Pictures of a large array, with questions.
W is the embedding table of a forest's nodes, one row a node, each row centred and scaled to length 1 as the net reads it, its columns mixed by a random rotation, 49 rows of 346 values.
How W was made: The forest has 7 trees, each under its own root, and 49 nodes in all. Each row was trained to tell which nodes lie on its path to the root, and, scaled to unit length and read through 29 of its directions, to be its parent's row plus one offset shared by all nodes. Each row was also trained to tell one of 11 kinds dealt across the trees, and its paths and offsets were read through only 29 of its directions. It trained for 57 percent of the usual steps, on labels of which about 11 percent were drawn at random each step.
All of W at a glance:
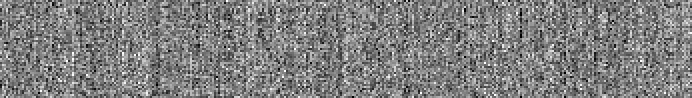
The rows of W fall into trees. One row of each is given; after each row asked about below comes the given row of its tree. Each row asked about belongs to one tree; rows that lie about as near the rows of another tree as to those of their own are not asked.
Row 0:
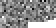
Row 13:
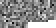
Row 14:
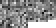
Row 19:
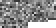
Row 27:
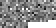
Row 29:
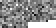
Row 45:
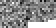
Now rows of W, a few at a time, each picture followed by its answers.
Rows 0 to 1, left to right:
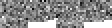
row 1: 27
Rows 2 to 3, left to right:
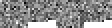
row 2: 19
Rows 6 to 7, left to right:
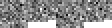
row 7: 27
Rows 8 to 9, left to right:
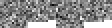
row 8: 45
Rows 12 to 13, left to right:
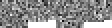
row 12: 14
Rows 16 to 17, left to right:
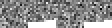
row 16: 27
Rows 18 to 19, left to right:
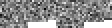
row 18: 27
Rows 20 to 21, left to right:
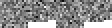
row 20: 13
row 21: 19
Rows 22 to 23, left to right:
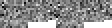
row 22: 14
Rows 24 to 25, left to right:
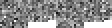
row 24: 13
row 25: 0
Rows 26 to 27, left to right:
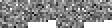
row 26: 29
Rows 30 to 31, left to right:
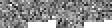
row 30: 29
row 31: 45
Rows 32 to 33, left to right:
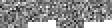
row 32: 29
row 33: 0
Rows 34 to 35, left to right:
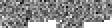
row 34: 45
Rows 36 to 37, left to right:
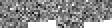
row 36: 27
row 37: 29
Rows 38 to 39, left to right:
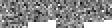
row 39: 27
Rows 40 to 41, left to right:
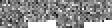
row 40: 27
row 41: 14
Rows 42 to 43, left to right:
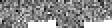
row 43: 14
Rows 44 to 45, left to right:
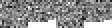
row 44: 0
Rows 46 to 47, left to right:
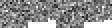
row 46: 45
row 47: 29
